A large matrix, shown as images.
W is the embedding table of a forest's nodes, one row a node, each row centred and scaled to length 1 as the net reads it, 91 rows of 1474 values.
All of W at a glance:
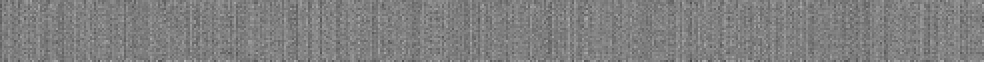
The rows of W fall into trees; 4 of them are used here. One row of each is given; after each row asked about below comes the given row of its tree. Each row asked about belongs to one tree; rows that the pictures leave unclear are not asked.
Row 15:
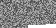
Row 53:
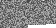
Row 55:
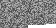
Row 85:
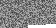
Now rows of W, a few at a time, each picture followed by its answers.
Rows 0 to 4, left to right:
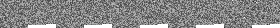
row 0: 53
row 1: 53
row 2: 15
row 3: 15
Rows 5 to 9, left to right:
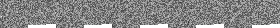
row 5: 53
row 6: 15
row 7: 55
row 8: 15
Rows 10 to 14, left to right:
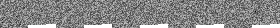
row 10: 15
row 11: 55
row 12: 15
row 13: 85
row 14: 53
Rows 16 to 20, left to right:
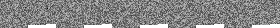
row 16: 55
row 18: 55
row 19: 55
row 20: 53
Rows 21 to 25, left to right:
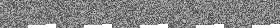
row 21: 15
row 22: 53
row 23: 15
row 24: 55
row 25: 55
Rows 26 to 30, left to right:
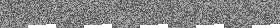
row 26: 85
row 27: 55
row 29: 55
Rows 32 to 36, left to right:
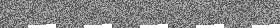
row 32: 53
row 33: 15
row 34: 15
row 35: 55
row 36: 85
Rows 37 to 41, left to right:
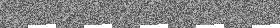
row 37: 55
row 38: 55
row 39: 55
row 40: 53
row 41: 55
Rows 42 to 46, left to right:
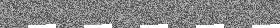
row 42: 15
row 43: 15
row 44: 55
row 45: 55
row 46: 53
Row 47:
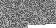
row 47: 85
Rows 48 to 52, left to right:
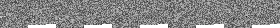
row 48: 85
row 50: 15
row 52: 15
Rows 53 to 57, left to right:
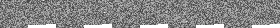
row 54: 15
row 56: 55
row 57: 15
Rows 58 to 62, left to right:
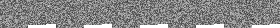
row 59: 15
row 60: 85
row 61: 55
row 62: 85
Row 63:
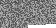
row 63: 85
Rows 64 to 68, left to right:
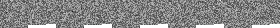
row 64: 55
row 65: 55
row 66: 55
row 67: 15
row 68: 15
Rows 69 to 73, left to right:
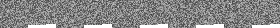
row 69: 53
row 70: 55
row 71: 15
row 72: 85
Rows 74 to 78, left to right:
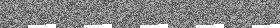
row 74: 55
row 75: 53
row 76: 55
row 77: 85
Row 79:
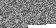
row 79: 55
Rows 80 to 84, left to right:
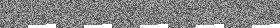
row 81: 55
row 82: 15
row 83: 53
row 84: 15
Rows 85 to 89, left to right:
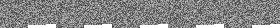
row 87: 15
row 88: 53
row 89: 55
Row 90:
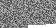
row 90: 15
